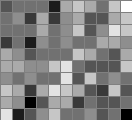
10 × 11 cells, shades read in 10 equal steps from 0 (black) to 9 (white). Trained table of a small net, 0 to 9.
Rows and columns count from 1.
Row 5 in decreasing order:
7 6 6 6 5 4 4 4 4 3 3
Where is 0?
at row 9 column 3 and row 10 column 11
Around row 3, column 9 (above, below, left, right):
3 6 3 8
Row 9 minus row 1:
3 1 -4 -1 5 0 -5 -2 -1 -4 -5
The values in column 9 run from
2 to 6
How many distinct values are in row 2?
6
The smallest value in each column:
2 1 0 3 1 4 2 3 2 3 0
